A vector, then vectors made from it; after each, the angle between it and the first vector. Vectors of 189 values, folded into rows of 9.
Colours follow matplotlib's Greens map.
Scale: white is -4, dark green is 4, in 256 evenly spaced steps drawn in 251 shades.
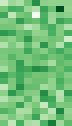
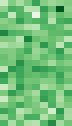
nearly parallel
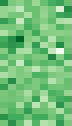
partly opposed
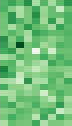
partly opposed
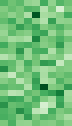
partly opposed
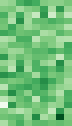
partly aligned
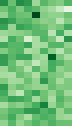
partly opposed
